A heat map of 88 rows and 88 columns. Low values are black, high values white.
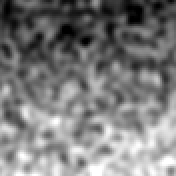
There are no regular stripes. The field is mottled with small blotches. Overall the values sit about 50% of the way up the scale. No lone cell stands out from its neighbours. There is an overall slope up to the bottom.
